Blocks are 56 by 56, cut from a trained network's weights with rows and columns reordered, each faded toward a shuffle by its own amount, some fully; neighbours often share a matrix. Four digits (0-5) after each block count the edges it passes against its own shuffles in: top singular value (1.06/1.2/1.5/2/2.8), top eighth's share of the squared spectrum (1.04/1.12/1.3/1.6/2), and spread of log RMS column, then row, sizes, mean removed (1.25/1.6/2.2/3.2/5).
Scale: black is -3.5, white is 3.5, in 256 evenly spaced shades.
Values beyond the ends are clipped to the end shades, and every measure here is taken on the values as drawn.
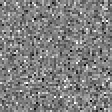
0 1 0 0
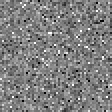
1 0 0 0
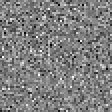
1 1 0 0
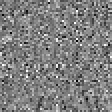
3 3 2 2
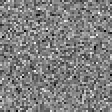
2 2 0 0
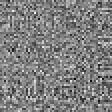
3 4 2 1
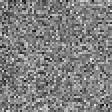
3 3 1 1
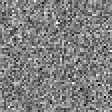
1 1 0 0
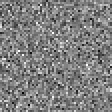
1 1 0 0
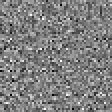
3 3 1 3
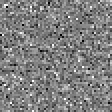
1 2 0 0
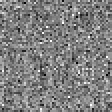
2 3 1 0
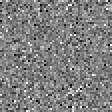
2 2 1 1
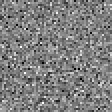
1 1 0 0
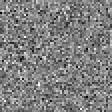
0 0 0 0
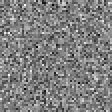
2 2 0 0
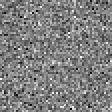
0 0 0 0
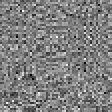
3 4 2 2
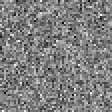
1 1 0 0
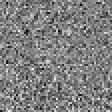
3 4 1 2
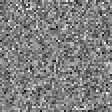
0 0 0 0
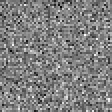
1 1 0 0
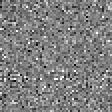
2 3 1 1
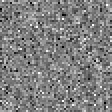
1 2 1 0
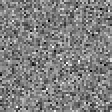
0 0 0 0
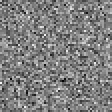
2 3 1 1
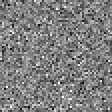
0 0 0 0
